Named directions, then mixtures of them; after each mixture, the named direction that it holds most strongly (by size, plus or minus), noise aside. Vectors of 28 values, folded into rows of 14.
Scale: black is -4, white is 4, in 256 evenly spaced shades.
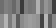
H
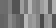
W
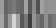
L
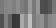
L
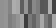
W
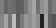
H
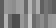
L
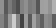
L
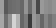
L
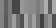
W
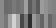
L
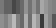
L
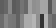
W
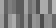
L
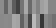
L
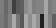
W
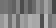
H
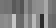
H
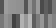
L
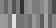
H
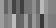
L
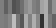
W
